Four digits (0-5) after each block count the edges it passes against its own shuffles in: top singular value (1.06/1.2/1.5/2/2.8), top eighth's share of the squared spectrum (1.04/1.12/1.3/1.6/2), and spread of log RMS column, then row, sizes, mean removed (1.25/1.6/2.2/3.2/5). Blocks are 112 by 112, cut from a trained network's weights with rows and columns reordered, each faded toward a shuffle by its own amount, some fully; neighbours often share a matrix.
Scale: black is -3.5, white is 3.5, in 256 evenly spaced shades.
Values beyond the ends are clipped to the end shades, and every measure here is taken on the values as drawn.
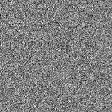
3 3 1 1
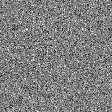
2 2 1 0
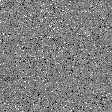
0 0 0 0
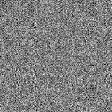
4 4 2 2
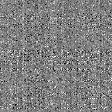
3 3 1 3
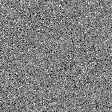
2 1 0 0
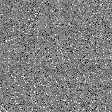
0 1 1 0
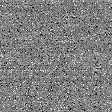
2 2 1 0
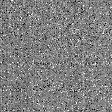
2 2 0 2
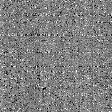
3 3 0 3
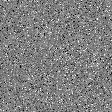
0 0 0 0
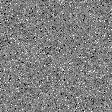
0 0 0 0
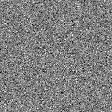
2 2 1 0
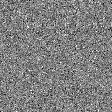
2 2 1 0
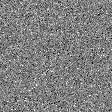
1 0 0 0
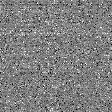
2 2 2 1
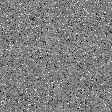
0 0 0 0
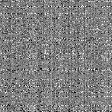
3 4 1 4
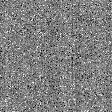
2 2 0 2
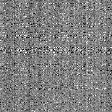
3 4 1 4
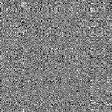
4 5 3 3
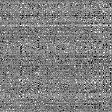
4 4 3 2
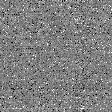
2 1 1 1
